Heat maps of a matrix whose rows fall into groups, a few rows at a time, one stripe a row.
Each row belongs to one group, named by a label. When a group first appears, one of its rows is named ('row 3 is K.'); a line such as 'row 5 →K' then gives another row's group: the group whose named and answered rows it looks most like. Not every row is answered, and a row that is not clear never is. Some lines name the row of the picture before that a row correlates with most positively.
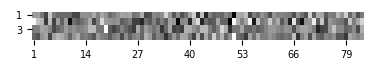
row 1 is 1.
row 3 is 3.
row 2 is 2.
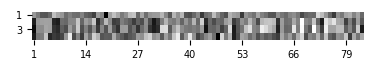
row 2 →3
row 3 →3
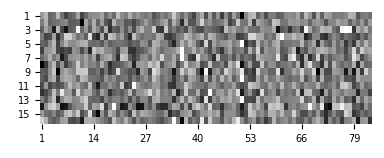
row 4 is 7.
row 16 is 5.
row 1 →1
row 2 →5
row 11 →7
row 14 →3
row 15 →7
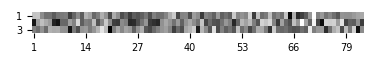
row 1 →2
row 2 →3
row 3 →1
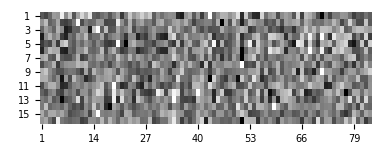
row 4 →3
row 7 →1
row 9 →2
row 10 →2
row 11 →3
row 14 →5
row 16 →1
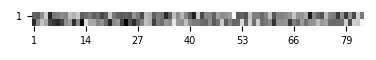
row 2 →2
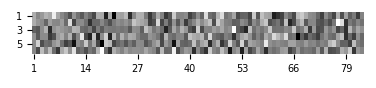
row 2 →7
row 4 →7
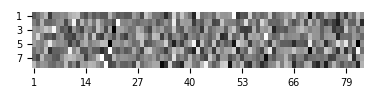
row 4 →5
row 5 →1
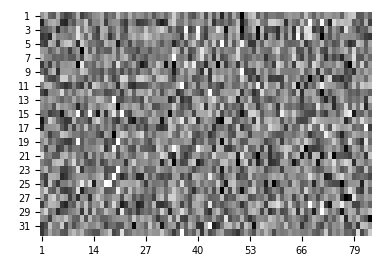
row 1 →1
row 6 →5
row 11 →2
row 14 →1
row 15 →7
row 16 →2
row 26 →1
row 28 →3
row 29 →2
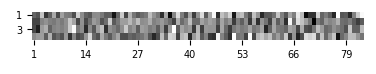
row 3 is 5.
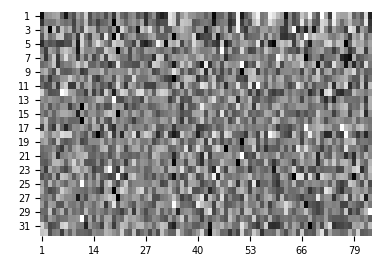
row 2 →3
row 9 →1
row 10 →7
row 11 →5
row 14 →5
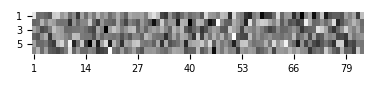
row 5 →7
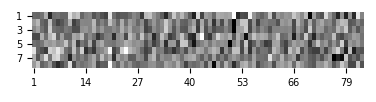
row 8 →1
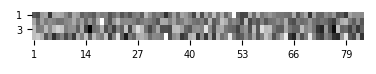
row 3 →7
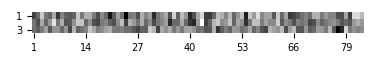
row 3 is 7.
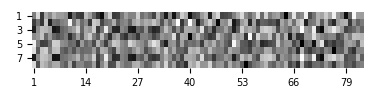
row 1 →5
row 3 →3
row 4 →2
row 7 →3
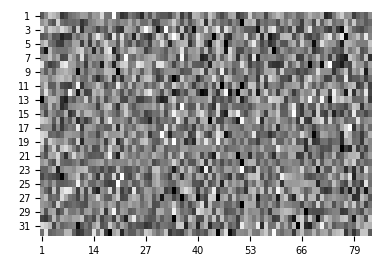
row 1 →3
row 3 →7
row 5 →2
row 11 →1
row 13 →3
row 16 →2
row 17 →7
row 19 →7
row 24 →7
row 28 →1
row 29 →7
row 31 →2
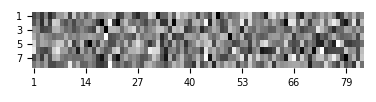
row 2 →5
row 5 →7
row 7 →5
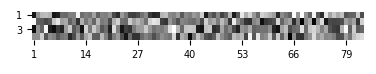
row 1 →3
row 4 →2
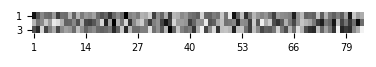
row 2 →7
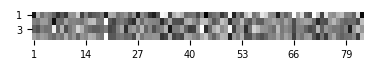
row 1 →3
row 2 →3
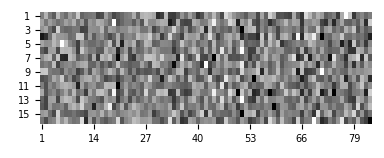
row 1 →7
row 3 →1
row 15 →1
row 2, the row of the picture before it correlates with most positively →4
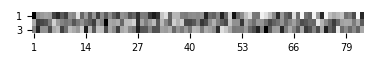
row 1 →3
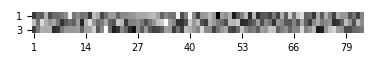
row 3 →3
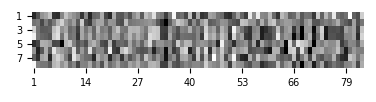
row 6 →5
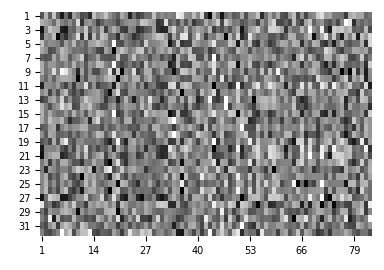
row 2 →7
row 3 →3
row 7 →5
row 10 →1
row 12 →5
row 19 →5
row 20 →3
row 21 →3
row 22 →5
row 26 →5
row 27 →3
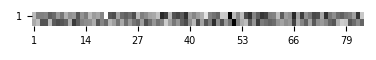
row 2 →1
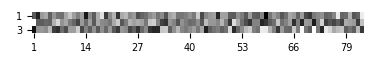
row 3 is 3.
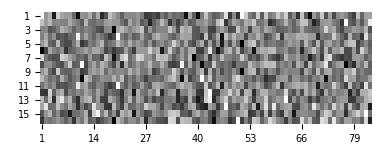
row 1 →2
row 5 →1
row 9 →1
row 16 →3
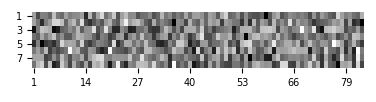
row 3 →3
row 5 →7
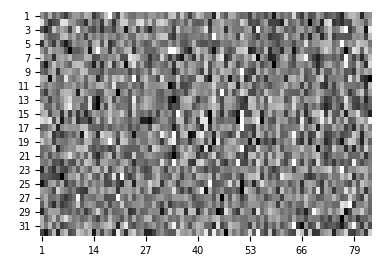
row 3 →5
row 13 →7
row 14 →7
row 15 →2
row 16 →2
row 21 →7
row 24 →7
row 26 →1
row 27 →1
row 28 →7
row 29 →2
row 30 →7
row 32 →5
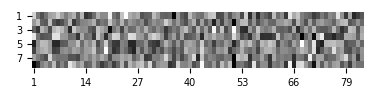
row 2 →1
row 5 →3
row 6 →3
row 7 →1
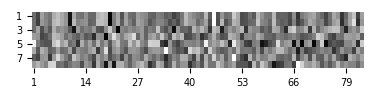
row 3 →5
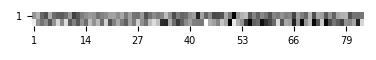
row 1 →1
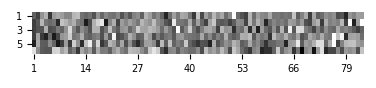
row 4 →7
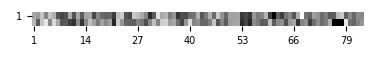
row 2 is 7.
